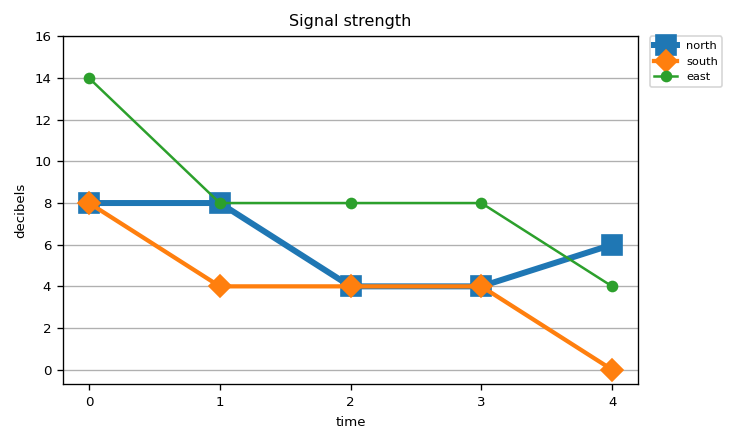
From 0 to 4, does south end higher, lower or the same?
lower
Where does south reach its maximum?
0
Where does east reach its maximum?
0
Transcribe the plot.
Title: Signal strength
x-axis: time, ticks 0 1 2 3 4
y-axis: decibels, ticks 0 2 4 6 8 10 12 14 16
Legend: north, south, east
Values:
north: 8 8 4 4 6
south: 8 4 4 4 0
east: 14 8 8 8 4
